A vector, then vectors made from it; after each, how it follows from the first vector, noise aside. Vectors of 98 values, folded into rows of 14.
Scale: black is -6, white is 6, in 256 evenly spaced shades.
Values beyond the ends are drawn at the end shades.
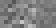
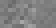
shrunk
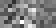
scaled up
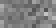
wrapped around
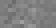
shrunk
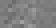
shrunk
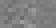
shrunk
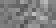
wrapped around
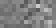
wrapped around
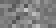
wrapped around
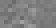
shrunk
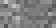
wrapped around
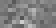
copied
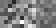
scaled up
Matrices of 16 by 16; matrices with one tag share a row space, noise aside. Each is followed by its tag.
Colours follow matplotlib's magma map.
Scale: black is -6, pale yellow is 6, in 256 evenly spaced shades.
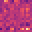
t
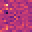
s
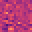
s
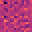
t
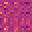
t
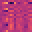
s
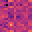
s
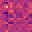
s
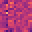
s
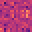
t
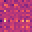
t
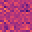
t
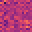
t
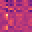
s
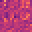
t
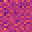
t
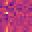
s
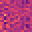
t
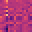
s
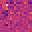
s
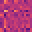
t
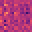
t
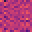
t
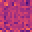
t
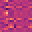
s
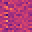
s
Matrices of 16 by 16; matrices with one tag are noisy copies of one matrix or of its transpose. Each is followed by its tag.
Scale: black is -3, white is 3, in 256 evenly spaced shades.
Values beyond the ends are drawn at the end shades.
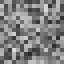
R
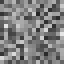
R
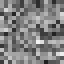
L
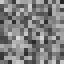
L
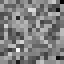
R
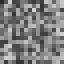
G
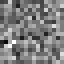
G
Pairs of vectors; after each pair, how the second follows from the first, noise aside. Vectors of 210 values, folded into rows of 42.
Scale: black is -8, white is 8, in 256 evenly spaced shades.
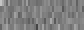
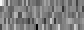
scaled up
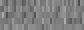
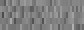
wrapped around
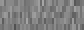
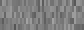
sign-scrambled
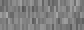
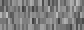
scaled up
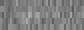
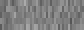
wrapped around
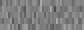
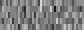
scaled up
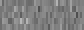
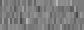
sign-scrambled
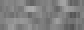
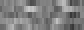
scaled up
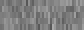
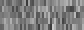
scaled up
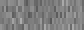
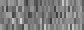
scaled up
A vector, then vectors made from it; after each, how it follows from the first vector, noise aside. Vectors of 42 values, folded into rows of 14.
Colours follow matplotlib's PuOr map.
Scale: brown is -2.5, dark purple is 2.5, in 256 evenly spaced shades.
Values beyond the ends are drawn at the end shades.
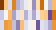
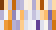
copied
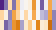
negated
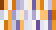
copied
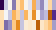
negated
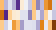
reversed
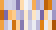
reversed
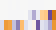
partly zeroed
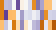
reversed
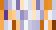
reversed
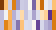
copied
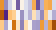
reversed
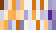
sign-scrambled
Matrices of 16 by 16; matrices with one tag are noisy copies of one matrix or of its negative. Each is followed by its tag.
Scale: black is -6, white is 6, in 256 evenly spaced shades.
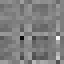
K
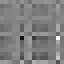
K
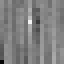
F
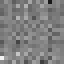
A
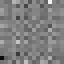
A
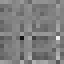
K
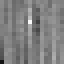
F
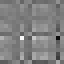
K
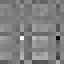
K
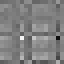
K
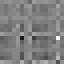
K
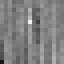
F
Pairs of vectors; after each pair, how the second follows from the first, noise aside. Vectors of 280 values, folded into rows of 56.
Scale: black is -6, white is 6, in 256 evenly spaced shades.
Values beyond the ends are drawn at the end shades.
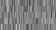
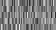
scaled up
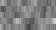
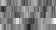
scaled up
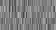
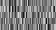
scaled up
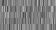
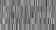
reversed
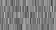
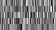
scaled up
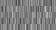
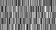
scaled up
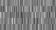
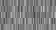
reversed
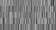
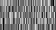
scaled up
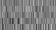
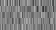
reversed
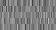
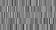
reversed
